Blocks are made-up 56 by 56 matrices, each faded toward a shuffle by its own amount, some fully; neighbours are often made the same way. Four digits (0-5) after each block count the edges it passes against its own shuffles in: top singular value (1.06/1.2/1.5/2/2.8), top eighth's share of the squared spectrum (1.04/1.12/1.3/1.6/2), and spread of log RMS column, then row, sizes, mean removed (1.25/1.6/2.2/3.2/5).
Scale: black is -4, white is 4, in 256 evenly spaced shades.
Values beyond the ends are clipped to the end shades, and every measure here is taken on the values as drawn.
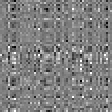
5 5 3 3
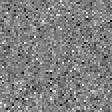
3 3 1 0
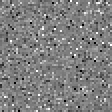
1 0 0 0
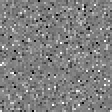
0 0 0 0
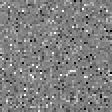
1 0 0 0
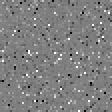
0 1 0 0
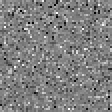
0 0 0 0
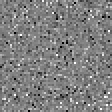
0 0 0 0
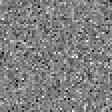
2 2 0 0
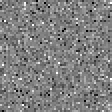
1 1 0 0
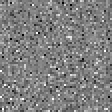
2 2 0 0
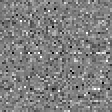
3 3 0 2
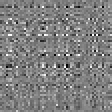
4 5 3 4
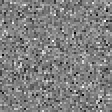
1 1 0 0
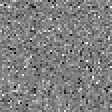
2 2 1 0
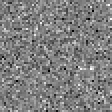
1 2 0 0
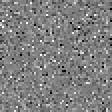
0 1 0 0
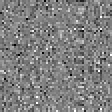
4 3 1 1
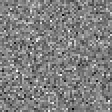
1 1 0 1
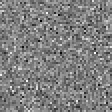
2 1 0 0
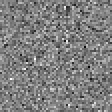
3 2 1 0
